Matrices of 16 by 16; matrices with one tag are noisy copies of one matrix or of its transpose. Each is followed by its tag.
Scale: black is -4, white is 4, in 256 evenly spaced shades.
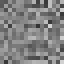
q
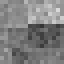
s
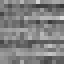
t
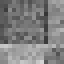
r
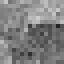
s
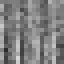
t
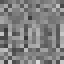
q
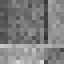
r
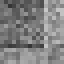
r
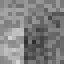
s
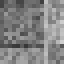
r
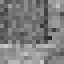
r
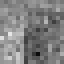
s
